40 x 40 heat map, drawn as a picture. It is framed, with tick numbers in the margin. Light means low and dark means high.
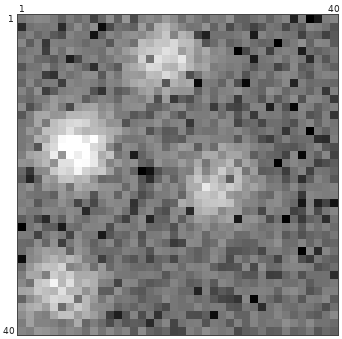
Overall the values sit about 50% of the way up the scale. Four dips sink into the field. Neither half mirrors the other. The middle left is the ninth with the lowest average.
